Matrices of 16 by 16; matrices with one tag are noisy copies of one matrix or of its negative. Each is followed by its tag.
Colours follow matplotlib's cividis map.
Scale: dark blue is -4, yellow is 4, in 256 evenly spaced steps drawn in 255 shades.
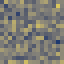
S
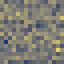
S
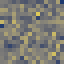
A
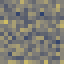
S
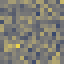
A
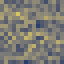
S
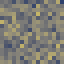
A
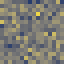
A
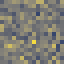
A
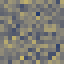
A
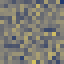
A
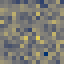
A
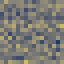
S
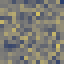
A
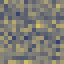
S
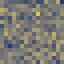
A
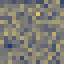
A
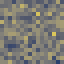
A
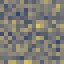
S
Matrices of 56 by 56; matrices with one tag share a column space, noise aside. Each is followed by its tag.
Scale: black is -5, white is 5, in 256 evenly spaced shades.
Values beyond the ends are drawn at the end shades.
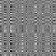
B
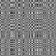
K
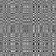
B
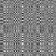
B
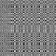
B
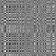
B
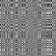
K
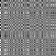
K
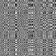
K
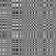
K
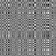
K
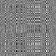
B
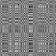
B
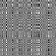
K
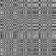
K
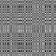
B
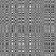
B
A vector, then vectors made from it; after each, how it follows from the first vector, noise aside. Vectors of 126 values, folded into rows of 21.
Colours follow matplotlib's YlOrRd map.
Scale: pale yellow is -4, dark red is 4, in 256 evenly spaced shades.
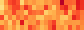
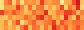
sign-scrambled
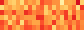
sign-scrambled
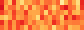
sign-scrambled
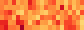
reversed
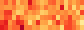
reversed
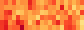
reversed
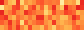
sign-scrambled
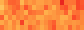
shrunk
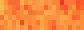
shrunk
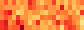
reversed
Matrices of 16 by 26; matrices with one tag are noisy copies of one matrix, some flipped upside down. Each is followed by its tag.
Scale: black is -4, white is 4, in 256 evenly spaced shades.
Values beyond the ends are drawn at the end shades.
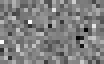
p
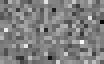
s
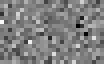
p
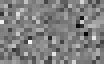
p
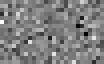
p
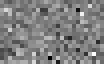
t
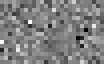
p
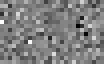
p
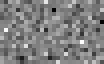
s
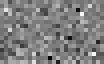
t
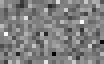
s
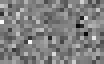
p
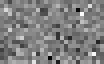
t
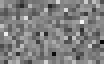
s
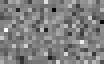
s
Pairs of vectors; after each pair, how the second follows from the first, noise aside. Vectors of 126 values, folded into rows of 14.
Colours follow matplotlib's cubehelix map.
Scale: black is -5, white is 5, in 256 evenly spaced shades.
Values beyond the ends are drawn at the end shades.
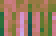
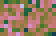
shuffled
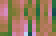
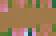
partly zeroed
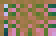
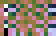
scaled up
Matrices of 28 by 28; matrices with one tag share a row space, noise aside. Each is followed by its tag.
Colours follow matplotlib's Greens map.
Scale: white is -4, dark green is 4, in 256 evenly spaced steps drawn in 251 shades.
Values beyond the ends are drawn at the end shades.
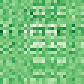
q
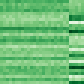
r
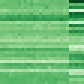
r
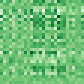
q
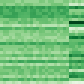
r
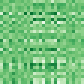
q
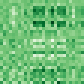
q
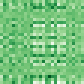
q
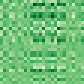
q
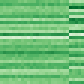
r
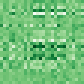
q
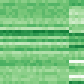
r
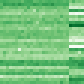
r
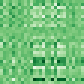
q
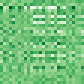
q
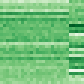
r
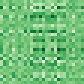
q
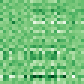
q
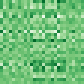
q
